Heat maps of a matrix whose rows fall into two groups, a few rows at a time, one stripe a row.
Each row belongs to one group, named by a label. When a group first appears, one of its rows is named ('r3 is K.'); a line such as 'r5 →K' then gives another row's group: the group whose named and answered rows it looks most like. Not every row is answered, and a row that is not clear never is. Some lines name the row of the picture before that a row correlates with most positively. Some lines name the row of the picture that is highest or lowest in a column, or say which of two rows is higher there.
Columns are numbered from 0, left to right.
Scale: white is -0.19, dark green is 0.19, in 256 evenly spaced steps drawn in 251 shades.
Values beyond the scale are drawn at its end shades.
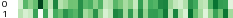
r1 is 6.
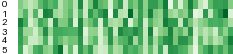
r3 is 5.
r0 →6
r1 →6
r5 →5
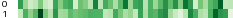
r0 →5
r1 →6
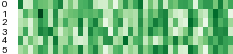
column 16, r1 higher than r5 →Yes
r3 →6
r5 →6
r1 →6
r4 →5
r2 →6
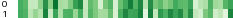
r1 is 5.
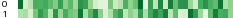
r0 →5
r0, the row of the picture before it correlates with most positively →1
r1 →6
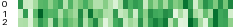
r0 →5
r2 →6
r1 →6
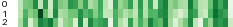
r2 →6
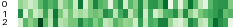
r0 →6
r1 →5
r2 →6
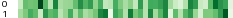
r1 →6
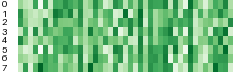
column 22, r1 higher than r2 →No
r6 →6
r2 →5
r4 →5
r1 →5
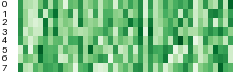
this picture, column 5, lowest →1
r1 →5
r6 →6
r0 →5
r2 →5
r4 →5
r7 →5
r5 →6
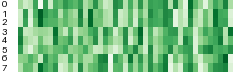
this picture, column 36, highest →5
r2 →6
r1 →6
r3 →5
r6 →6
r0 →6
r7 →6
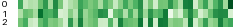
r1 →6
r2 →5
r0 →5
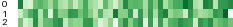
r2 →5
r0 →5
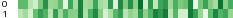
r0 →5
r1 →6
